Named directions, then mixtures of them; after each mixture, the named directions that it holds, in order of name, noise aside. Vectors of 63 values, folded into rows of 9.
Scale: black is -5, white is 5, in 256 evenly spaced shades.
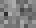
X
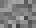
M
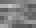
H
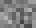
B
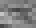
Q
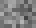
M, Q, X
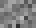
M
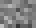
B, H, M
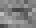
Q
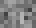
B, M, X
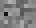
H, X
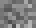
B, M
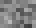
B, H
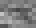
Q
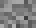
M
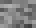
B, H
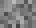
M, X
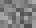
B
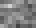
H, M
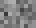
X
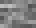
H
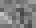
B, Q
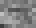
Q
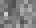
M, X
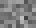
B, M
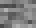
H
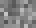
X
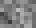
B, Q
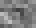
B, Q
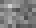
H, M, Q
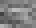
Q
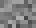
M
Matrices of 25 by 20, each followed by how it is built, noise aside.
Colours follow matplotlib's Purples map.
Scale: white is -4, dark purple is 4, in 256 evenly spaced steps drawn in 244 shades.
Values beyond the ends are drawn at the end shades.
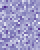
noise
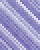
Toeplitz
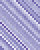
Toeplitz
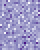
noise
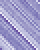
Toeplitz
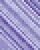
Toeplitz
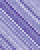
Toeplitz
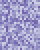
noise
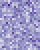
noise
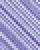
Toeplitz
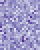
noise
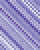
Toeplitz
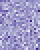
noise
